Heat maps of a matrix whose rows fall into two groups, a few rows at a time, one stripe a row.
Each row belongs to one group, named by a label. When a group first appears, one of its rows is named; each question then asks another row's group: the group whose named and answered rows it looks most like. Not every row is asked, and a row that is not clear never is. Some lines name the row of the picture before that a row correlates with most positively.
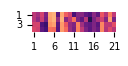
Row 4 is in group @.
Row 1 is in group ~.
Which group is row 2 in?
~
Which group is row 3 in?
@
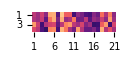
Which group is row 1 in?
~
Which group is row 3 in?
@
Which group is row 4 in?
@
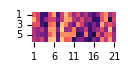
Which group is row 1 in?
@
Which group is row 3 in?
@
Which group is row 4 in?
~
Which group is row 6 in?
~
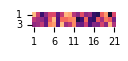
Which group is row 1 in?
@
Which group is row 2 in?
~
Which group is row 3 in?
~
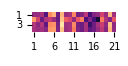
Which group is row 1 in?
~
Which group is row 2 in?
@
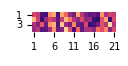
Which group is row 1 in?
@
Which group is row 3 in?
~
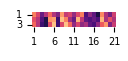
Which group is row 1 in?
@
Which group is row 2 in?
@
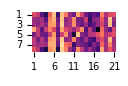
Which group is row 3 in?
~
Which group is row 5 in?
@
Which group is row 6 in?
~
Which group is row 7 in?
~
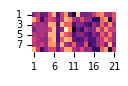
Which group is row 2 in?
@
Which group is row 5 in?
~
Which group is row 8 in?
@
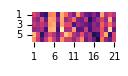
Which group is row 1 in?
@
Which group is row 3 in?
~
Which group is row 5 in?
@
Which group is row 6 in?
@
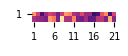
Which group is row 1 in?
@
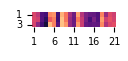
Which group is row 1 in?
@
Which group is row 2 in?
@
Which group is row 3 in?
@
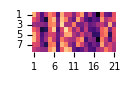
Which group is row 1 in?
@
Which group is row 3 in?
~
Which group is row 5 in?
@
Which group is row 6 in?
@
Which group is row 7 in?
@
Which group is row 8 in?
~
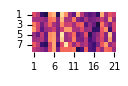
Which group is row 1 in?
@
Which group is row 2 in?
~
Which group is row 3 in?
@
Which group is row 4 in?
@
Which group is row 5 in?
~
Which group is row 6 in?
~
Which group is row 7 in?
@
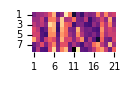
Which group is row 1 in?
~
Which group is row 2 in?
~
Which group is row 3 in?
~
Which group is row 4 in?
@
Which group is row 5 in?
@
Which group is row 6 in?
@
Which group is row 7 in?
~
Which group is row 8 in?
@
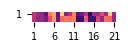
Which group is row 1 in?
~
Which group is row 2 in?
~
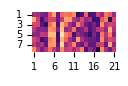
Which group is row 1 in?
~
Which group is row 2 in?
@
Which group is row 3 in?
@
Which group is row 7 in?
~
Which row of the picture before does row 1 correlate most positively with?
2
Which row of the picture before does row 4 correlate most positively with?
1
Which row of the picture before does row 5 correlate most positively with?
1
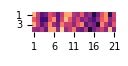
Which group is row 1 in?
@
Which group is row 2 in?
@
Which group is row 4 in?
~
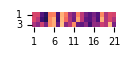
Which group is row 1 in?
@
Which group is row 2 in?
@
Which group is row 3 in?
~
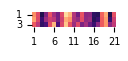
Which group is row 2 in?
@
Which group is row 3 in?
@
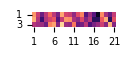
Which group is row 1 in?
@
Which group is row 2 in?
@
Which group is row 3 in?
~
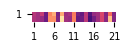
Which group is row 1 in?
~
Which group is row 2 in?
~
